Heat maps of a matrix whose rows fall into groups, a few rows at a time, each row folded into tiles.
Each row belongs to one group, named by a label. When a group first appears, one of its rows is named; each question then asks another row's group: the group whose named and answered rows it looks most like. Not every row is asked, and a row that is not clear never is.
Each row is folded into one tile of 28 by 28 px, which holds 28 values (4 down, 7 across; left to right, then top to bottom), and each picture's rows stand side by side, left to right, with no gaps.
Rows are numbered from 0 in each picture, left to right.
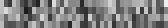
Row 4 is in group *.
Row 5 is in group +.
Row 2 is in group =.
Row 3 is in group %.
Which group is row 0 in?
=
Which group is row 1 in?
+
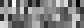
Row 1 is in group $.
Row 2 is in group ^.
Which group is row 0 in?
$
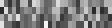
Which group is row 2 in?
^
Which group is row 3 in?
*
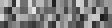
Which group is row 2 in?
*
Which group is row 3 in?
*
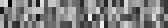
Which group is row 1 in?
$
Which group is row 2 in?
=
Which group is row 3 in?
%
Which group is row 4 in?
$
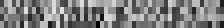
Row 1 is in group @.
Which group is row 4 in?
^
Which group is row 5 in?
=
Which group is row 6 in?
^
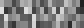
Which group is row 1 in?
*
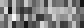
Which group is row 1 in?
@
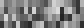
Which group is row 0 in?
*
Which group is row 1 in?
@
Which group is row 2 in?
^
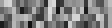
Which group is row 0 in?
^
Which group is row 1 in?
@
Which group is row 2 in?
@
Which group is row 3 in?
%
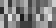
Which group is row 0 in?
+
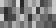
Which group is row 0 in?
^
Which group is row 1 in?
*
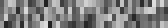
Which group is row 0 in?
%
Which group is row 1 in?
@
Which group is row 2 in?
*
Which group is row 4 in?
*
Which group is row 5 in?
$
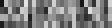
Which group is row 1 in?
%
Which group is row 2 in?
=
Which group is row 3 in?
+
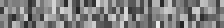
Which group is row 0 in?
@
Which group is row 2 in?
+
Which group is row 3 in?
$
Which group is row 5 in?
%
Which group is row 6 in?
*
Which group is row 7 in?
^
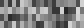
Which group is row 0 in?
$
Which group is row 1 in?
=
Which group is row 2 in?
@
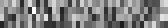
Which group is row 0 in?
^
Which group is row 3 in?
^
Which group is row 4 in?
%
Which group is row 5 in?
@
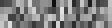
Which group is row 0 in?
$
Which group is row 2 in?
+
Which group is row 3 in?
@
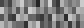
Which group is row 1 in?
$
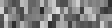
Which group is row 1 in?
@
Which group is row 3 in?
=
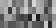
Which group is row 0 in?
*
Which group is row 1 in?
%
